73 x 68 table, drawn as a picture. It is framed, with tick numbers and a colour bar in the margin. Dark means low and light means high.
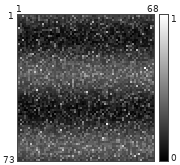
No row or column stands out. Horizontal stripes repeat 2 times down the table. There is no seam.
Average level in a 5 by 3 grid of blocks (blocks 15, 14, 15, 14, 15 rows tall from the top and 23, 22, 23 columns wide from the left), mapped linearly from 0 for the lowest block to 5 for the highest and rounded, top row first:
000
333
333
000
555
